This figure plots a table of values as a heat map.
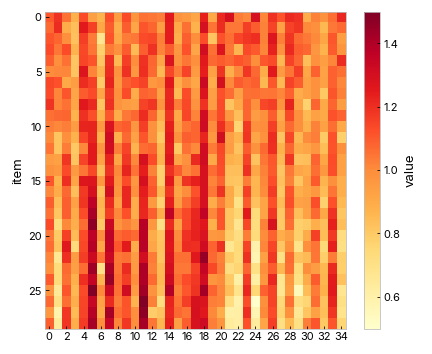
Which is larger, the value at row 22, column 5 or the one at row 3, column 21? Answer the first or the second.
the first
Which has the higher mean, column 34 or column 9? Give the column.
9
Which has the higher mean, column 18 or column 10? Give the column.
18
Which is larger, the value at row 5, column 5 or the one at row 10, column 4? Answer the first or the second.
the second
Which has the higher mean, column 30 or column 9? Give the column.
9
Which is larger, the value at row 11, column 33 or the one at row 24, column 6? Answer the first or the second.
the first
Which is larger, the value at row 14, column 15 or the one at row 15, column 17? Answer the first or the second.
the second
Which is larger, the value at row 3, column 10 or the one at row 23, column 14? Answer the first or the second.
the second
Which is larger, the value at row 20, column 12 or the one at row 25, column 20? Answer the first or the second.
the second
